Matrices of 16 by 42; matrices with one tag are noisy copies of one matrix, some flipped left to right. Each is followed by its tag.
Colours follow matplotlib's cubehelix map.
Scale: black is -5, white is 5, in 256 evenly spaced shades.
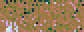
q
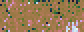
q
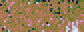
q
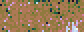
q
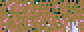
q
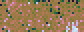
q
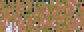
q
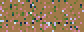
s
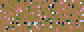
s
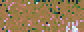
q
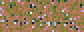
s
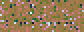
s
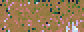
q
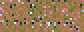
s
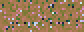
s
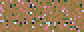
s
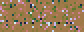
s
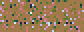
s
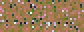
s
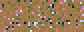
s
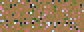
s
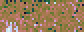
q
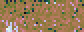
q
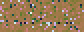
s
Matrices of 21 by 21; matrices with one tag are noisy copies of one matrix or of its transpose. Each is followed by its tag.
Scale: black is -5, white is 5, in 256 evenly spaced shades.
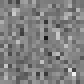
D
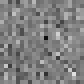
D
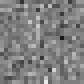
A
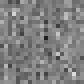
D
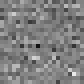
D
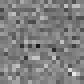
D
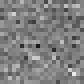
D
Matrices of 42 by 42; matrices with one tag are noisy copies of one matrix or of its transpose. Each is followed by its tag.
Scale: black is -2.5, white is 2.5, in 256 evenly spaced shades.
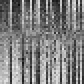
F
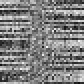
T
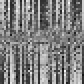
T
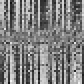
T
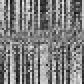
T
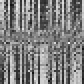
T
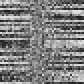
T
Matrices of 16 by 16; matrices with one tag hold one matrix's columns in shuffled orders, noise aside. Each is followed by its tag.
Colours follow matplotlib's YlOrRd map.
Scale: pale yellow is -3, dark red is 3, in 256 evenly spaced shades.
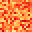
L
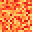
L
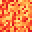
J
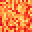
J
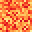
L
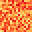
L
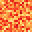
L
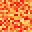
L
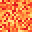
L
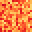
J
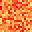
L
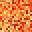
L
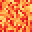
J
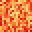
J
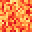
J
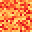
L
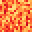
J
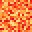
L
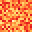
L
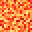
L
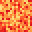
J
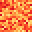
L
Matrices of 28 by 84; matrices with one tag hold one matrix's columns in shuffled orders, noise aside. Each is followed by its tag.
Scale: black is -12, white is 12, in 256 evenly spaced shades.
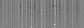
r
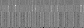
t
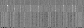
t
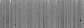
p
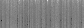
p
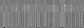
t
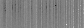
r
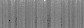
p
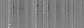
r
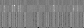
t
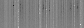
r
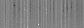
r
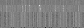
t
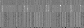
t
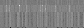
t
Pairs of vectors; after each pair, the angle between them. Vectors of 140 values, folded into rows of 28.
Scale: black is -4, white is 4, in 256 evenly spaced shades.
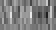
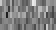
orthogonal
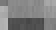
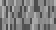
orthogonal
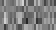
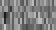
partly opposed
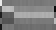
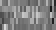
partly aligned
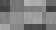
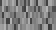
orthogonal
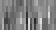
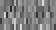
orthogonal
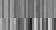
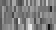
partly opposed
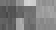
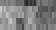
nearly opposite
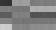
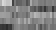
nearly opposite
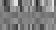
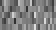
partly opposed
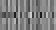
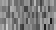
orthogonal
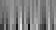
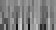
nearly parallel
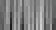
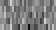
partly opposed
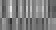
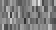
orthogonal
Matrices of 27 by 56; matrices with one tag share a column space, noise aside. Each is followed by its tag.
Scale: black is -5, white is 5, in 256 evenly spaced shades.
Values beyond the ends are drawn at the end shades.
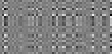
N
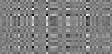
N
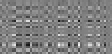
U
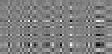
U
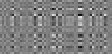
N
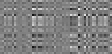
N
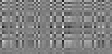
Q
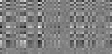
Q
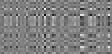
N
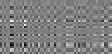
U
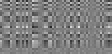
Q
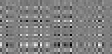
U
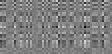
Q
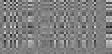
Q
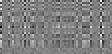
Q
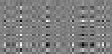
U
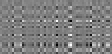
U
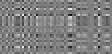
N
